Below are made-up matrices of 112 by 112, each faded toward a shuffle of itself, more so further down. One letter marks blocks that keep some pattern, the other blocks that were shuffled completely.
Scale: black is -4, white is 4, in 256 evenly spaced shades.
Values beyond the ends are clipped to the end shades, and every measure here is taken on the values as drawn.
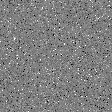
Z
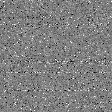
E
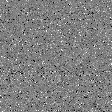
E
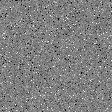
Z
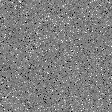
Z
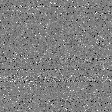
E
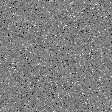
Z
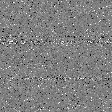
E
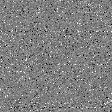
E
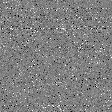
E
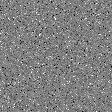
Z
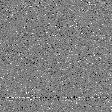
E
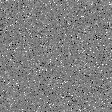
Z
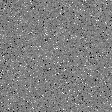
Z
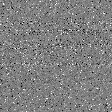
E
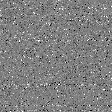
E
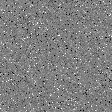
Z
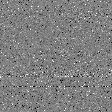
E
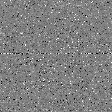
E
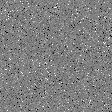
Z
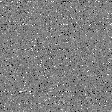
E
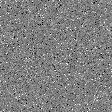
Z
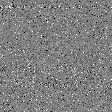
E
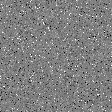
Z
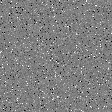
Z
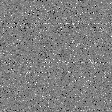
E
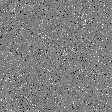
Z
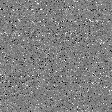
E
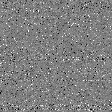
E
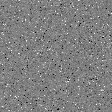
Z
